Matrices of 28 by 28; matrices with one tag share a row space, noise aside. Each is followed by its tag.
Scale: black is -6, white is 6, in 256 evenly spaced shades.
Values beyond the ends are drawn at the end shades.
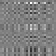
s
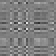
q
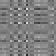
q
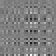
s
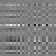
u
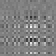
s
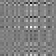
s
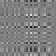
s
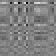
q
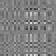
s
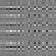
u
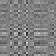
q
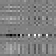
u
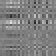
u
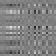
u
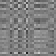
q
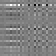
u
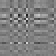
q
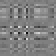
q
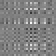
s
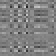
q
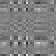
q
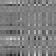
u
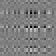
s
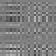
u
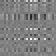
s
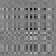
s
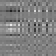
u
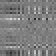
u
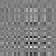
s
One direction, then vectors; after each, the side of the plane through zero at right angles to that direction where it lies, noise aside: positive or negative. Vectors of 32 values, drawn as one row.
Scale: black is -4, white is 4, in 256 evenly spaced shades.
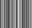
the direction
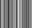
positive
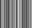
positive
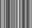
positive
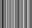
negative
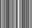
positive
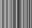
negative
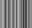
positive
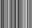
negative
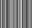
positive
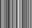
positive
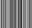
negative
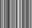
positive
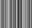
negative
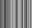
positive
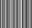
positive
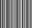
positive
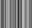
negative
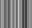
positive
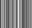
positive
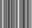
positive
